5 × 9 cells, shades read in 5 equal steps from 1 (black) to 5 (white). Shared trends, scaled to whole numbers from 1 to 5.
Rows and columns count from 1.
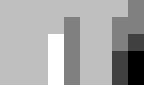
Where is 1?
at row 4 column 9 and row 5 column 9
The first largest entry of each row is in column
1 1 4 4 4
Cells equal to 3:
8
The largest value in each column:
4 4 4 5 4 4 4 4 3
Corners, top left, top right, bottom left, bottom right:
4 3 4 1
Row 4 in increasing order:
1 2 3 4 4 4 4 4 5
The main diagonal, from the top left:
4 4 4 5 3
